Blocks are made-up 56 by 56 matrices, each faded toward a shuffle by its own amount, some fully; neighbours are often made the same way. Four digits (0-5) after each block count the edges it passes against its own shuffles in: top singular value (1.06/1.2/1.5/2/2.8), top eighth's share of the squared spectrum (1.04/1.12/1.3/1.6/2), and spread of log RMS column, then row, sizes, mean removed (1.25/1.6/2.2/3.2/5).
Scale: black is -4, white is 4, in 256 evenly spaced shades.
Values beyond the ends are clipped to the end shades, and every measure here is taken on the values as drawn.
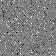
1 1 0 0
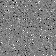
1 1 0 0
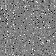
3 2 1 1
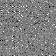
3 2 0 1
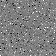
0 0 0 0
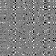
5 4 3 3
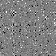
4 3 1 1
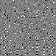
4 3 2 2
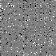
3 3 1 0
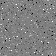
0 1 0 0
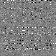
2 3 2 3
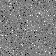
0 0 0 0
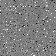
1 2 0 1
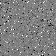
0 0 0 0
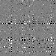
3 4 2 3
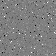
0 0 0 0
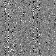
2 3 3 0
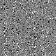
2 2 2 0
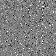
1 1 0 0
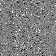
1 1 1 0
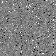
1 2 1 0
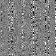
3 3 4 0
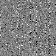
1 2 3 0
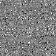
1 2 1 2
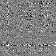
2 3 2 3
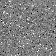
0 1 0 0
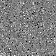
1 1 1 1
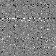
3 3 1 2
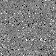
1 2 1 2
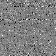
1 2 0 2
